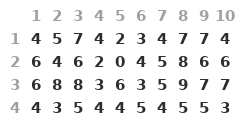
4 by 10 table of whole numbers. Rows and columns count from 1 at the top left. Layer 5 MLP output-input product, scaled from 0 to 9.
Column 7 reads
4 5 5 4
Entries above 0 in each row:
10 9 10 10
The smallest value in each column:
4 3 5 2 0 3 4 5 5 3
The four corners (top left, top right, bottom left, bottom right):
4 4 4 3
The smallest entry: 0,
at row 2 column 5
